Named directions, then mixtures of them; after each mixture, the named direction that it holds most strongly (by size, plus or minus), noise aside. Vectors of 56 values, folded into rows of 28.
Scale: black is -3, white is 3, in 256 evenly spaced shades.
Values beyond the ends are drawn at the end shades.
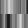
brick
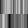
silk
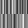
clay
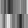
brick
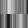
brick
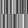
clay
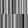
clay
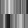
brick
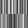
clay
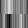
brick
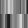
brick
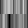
silk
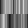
silk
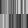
silk
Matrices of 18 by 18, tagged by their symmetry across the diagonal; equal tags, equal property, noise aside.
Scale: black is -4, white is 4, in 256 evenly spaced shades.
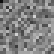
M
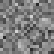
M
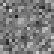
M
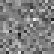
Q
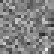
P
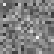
M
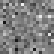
Q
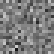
P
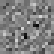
M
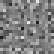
Q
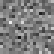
P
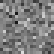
P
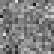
Q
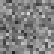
P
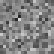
M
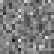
P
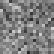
Q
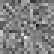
Q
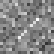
M
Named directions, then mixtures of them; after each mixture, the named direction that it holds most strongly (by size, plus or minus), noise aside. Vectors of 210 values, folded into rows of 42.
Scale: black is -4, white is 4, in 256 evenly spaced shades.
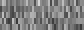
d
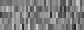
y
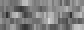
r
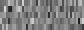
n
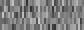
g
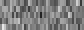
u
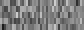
u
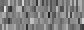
n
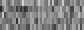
d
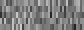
y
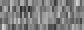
u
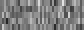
d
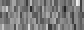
y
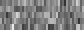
y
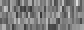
u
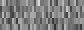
d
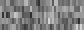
r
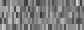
u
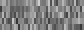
d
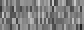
d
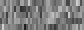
u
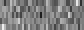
u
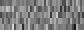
y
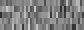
y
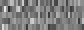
n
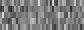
d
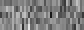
y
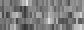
r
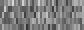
g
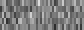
d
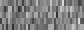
n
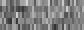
d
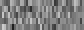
g
